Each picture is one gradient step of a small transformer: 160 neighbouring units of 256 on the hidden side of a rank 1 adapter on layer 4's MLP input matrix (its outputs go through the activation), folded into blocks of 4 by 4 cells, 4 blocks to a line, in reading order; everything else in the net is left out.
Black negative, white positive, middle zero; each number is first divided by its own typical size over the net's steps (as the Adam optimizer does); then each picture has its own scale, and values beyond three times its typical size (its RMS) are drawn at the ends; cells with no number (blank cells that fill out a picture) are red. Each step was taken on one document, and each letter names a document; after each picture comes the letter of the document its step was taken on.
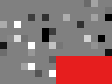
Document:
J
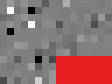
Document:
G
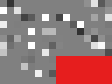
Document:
J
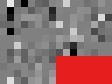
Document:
G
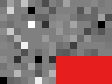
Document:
G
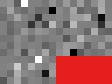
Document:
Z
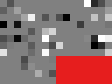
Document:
J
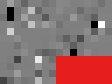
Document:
G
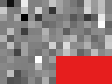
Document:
Z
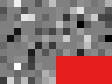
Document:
J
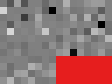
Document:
Z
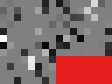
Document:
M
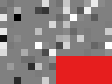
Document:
M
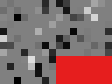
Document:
M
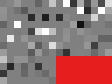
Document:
J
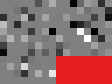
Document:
J
